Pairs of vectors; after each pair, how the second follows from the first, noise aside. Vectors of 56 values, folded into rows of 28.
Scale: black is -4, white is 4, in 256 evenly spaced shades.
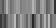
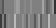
partly zeroed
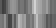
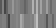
partly zeroed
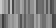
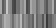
shuffled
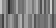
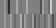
partly zeroed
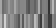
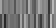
sign-scrambled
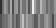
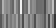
shuffled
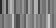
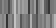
shuffled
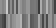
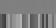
partly zeroed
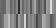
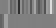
partly zeroed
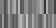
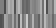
sign-scrambled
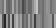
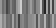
wrapped around
